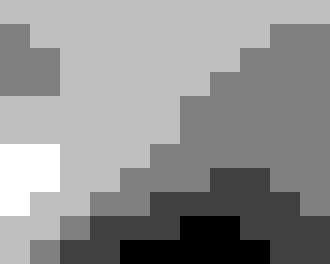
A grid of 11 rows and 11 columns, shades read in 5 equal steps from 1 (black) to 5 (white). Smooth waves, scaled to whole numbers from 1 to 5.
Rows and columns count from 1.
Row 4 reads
3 3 4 4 4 4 4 3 3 3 3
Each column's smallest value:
3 3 2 2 1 1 1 1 1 2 2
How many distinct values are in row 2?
2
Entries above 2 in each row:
11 11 11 11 11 11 11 9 6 3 2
